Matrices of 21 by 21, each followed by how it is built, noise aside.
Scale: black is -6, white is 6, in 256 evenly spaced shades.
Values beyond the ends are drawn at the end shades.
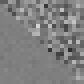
upper triangular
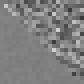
upper triangular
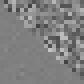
upper triangular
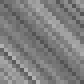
Toeplitz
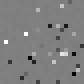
sparse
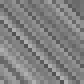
Toeplitz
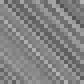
Toeplitz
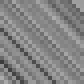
Toeplitz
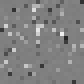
sparse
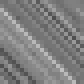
Toeplitz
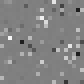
sparse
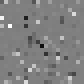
sparse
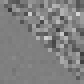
upper triangular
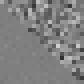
upper triangular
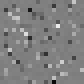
sparse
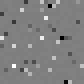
sparse
